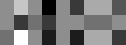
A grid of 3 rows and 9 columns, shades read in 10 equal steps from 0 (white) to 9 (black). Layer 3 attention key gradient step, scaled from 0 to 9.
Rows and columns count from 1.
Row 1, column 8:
3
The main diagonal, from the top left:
4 7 4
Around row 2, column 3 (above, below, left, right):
4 4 7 7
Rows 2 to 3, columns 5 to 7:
4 4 5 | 4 8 3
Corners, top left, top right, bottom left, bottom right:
4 6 5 7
